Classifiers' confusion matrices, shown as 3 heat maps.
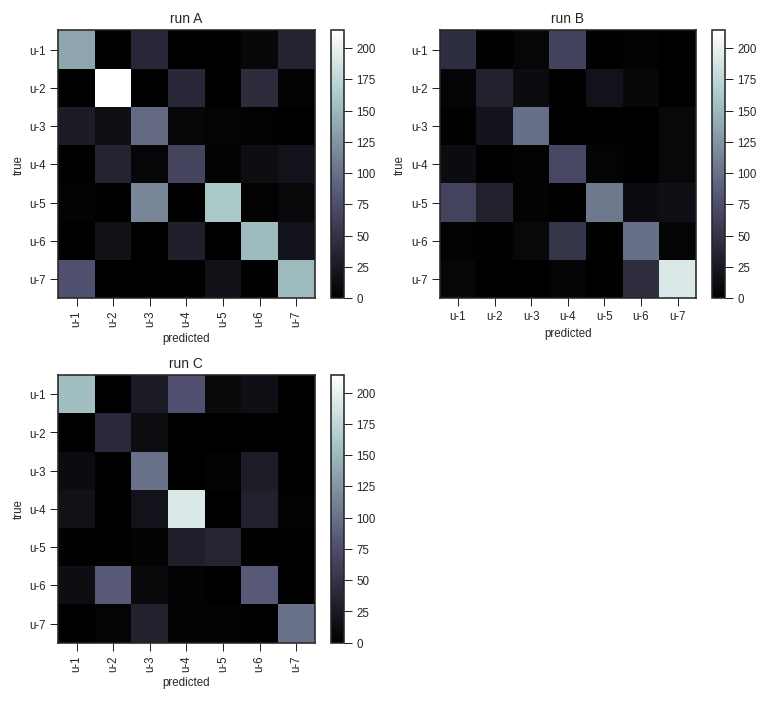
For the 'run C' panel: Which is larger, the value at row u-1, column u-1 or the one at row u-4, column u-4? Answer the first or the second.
the second
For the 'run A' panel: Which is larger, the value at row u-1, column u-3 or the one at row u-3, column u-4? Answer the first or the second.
the first
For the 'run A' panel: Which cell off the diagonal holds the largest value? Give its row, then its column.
u-5, u-3
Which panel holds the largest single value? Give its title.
run A
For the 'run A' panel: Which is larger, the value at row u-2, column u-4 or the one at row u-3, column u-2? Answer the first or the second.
the first
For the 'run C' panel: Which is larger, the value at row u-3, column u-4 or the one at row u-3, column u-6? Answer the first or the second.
the second
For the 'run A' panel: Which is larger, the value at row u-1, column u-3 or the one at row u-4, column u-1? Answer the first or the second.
the first
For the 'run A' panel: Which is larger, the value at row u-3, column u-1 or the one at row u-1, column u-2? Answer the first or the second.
the first
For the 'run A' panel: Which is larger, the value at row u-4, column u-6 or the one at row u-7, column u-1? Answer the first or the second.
the second
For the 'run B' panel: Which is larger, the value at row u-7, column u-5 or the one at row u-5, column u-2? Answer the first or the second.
the second
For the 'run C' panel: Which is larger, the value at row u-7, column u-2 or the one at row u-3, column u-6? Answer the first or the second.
the second
